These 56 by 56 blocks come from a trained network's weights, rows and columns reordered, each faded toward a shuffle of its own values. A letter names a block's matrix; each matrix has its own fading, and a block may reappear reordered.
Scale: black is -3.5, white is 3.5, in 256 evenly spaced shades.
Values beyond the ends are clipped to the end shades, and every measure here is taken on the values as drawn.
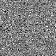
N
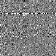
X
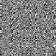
X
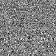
N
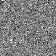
N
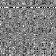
X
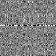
X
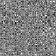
X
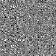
X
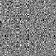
X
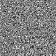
N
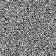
N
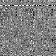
X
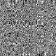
X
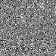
N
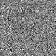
N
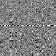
X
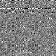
X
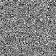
N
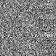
N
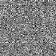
N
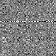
X
